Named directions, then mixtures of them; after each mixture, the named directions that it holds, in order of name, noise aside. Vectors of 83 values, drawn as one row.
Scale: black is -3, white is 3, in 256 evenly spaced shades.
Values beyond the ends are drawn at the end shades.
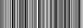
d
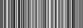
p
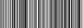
d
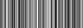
d, p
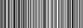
p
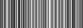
p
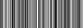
d, p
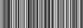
d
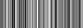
d, p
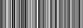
d, p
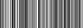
d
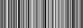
d, p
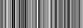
d, p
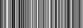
d, p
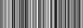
d, p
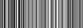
p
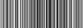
p
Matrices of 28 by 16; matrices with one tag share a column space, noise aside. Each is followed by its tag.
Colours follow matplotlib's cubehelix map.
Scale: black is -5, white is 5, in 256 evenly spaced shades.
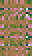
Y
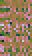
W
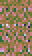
W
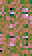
Y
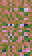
W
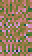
W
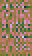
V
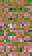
W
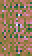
V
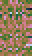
Y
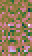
W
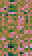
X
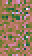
Y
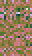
Y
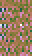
W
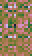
V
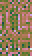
X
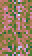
X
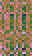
X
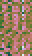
X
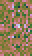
V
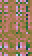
X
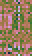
X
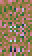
W
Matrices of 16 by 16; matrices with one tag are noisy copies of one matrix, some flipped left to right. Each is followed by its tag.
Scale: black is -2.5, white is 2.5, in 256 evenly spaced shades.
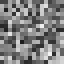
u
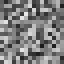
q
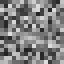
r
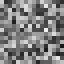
r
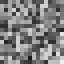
u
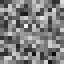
r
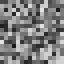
u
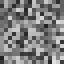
q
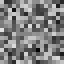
r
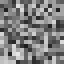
u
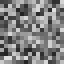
r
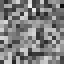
q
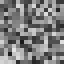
u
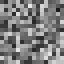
u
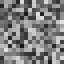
q
